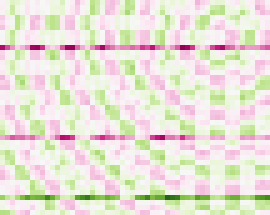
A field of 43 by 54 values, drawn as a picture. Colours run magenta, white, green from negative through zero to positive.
Odd lines: rows 10, 28 and 40. Average level on the scale: 50%. Mirror symmetry: none. Rings: centred on the top right. Slope: none.
